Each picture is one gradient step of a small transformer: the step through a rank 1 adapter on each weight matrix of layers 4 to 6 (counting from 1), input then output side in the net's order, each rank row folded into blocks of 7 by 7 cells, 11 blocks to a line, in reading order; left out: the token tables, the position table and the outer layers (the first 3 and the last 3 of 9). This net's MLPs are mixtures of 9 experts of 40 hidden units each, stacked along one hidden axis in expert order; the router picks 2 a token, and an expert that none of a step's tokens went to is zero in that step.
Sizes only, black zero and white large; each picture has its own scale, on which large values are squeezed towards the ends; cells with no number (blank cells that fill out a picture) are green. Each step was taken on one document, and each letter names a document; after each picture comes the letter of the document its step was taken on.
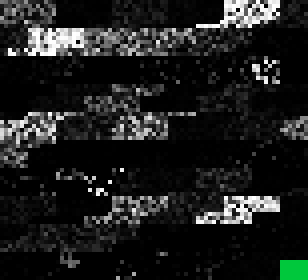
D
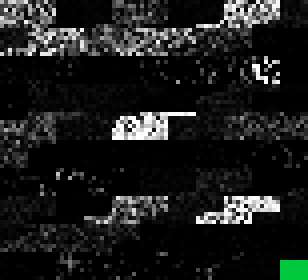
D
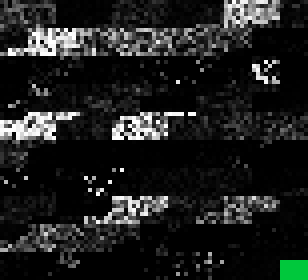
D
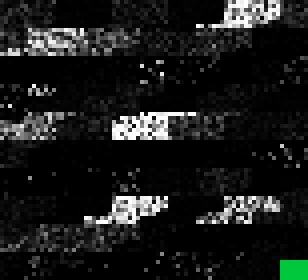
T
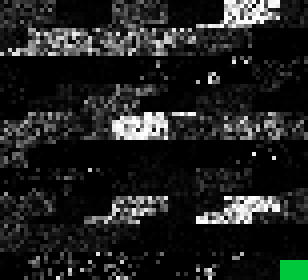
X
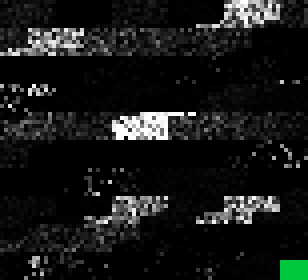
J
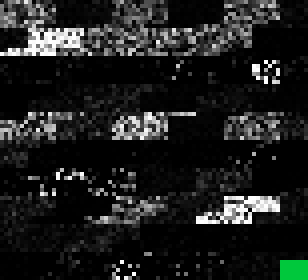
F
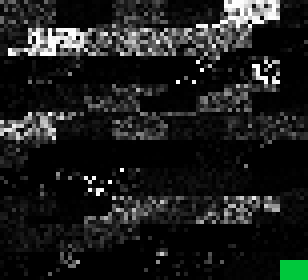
D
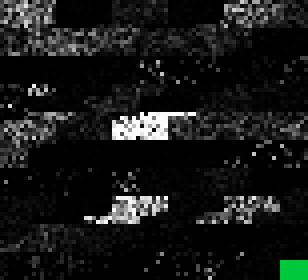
J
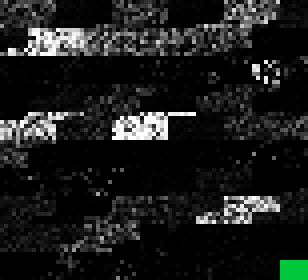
F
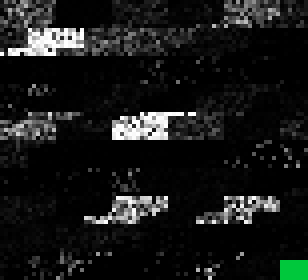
J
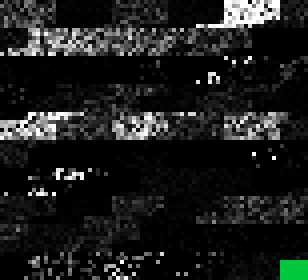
X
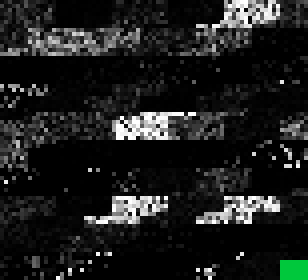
J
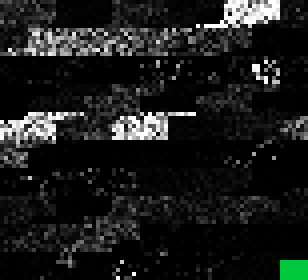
F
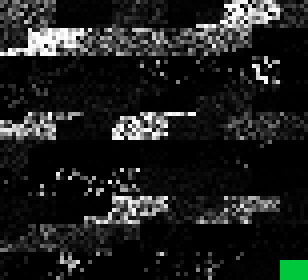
D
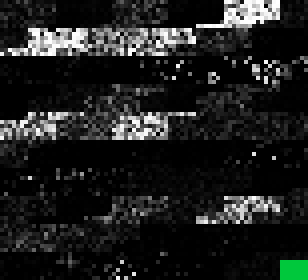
F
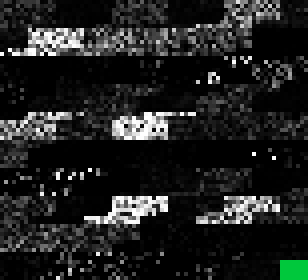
X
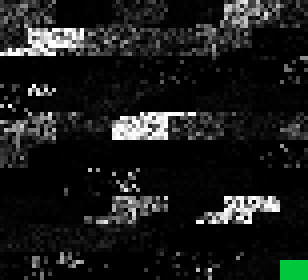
T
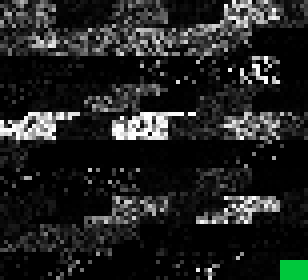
D
